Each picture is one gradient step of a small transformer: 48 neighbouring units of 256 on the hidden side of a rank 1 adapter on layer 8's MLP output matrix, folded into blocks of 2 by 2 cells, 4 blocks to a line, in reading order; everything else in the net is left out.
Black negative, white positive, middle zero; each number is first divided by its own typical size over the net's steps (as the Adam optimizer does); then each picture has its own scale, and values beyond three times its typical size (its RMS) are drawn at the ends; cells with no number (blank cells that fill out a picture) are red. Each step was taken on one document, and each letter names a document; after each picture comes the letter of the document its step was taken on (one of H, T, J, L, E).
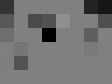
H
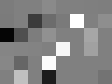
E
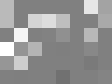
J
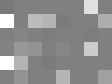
J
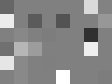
J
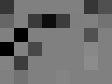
J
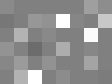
J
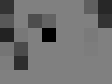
H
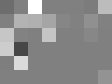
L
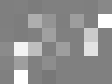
E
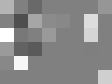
L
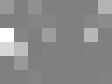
L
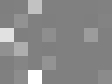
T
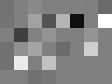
E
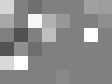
L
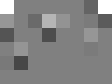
H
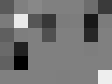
L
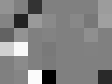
T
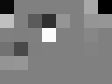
H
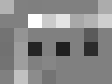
E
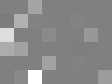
T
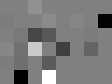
E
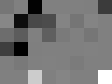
L
